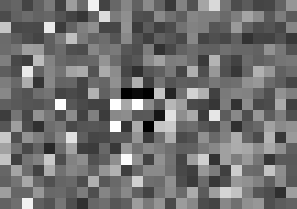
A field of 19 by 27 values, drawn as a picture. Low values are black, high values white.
The texture is fine-grained noise. No regular stripes run through it. There is no overall slope. In the centre lies a patch that is rougher than the rest. Neither half mirrors the other. Values change most from cell to cell in the centre.
